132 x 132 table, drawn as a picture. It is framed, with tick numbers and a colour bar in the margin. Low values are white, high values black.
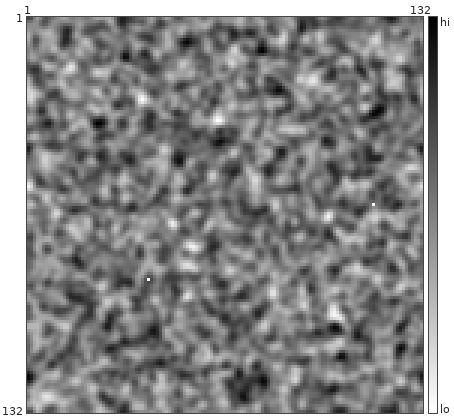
Lone odd cells: 2, each lower than its neighbours. Odd rows or columns: none. Mirror symmetry: none. Stripes: none. Average level on the scale: 50%. Grain: blotchy.
